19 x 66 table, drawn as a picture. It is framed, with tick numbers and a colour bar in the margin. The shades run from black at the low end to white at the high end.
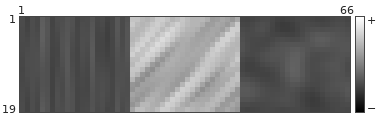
The table splits into one row of 3 panels. Panel 1,1: low, streaked downward, faint in contrast. Panel 1,2: high, slanting up to the right. Panel 1,3: low, blotchy, faint in contrast.
